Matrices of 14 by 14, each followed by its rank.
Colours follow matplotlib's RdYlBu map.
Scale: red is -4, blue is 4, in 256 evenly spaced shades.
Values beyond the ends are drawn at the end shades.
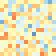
full rank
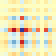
one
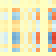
one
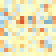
three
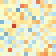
full rank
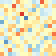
full rank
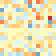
three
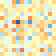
three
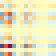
one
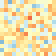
full rank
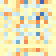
three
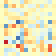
three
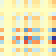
one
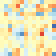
three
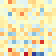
three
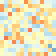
full rank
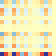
one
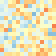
full rank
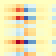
one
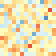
full rank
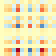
one
